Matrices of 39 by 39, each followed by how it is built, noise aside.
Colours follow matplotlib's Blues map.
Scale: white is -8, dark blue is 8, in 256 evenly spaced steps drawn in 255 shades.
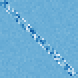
banded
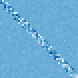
banded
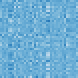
low rank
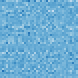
low rank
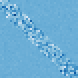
banded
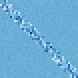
banded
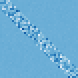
banded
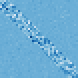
banded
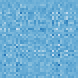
low rank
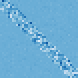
banded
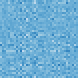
low rank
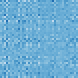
low rank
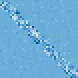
banded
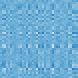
low rank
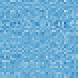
low rank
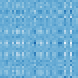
low rank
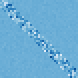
banded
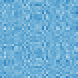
low rank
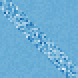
banded
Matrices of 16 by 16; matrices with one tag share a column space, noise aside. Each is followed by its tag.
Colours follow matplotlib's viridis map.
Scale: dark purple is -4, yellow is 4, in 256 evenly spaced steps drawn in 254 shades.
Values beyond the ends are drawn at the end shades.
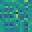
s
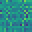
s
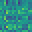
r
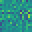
s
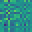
s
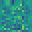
r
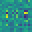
s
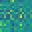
s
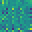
r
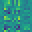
r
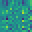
r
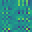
r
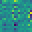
s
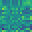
r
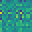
s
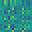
r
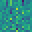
r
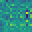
s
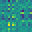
s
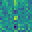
r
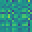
s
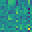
r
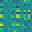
s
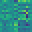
s
